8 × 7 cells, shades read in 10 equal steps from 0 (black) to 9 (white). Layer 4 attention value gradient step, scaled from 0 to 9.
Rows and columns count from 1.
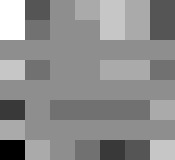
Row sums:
39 39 35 37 35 29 36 27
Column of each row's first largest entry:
1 1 1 1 1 7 1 7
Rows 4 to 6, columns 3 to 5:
5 5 6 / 5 5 5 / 4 4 4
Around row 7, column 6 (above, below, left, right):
4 3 5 5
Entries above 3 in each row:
5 6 7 7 7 6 7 4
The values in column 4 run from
4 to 6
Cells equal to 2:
2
